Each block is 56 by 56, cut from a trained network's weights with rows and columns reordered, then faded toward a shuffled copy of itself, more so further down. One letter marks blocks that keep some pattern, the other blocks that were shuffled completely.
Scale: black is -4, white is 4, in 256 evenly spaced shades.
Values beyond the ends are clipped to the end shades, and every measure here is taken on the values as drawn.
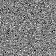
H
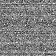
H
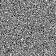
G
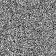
G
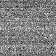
H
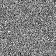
G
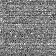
H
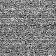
H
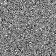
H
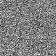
H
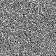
G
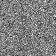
G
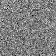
H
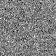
G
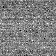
H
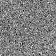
G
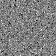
G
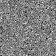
H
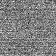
H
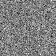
G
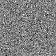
G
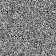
G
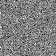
G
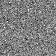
G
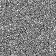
G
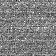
H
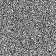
G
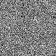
H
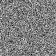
G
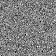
H
